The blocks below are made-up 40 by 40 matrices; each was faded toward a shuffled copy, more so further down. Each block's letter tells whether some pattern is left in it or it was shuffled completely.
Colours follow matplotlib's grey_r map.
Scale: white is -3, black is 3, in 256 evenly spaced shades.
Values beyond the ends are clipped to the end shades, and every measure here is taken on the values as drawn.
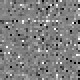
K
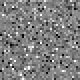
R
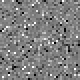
R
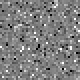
R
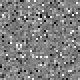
R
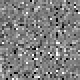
K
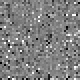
K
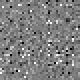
K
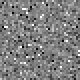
R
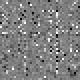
K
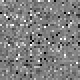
K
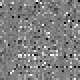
K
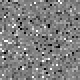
R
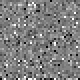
K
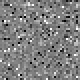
K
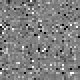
K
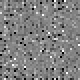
K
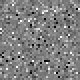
R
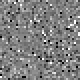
R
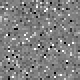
R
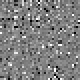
K
